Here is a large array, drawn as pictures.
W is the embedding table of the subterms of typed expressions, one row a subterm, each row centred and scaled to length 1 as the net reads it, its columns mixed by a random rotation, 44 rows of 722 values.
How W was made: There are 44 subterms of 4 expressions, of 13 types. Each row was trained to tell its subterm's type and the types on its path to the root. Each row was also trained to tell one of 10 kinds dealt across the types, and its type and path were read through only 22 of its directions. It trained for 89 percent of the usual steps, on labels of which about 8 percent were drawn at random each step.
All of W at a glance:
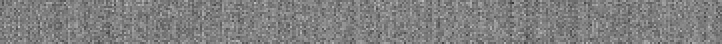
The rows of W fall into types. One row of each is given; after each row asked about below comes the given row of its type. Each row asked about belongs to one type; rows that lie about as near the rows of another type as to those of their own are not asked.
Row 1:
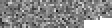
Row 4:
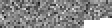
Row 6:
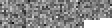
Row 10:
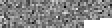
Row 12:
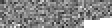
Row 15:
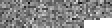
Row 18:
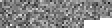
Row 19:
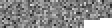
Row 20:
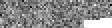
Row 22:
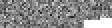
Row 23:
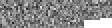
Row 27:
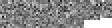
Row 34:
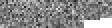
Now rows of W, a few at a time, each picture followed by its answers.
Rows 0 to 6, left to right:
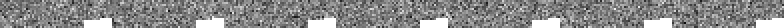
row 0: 10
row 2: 22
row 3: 18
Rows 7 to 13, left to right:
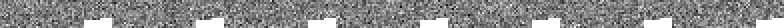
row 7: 34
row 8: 20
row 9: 10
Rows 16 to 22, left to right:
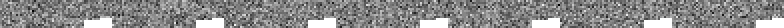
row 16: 22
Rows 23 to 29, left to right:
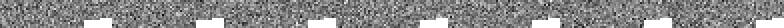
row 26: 22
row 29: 18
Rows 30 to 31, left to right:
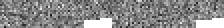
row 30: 6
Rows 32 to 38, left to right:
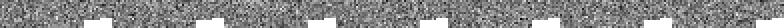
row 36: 15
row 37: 20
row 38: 10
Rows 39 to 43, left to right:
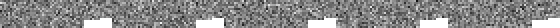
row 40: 1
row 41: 18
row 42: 20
